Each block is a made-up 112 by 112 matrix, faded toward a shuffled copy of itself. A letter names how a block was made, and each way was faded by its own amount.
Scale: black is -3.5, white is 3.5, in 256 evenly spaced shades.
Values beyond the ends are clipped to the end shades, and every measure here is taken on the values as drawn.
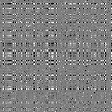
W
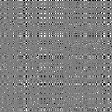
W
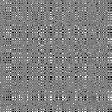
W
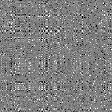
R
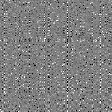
R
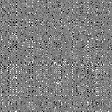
R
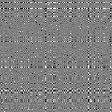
W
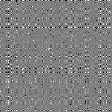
W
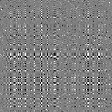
W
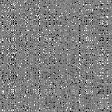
R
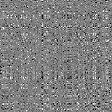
R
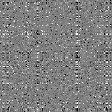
R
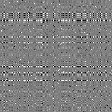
W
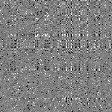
R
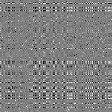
W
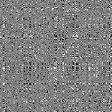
R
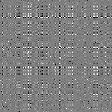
W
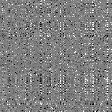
R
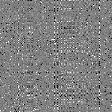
R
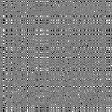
W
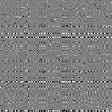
W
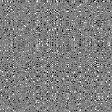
R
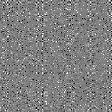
R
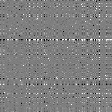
W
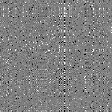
R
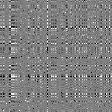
W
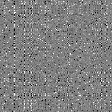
R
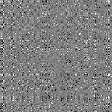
R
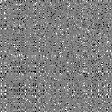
R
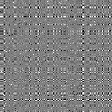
W
